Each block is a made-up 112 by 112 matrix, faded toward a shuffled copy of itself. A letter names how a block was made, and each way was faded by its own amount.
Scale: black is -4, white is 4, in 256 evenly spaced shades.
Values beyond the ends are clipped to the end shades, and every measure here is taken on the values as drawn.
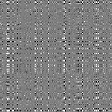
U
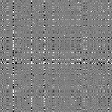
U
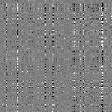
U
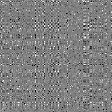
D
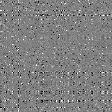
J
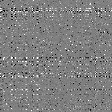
J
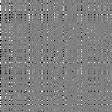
U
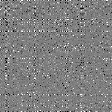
J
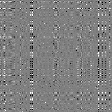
U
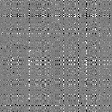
U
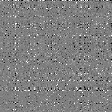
J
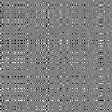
U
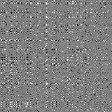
J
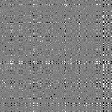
U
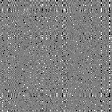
D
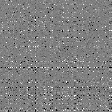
J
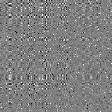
D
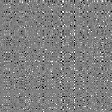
D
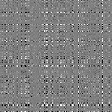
U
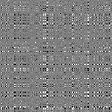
U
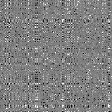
D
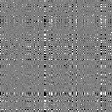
U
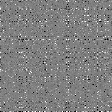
J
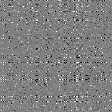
J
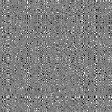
D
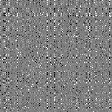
D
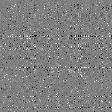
J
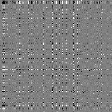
U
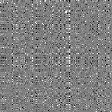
D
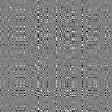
U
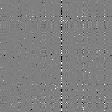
U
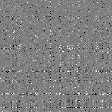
J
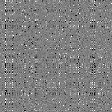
D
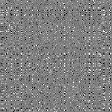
D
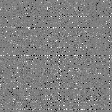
J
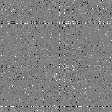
J
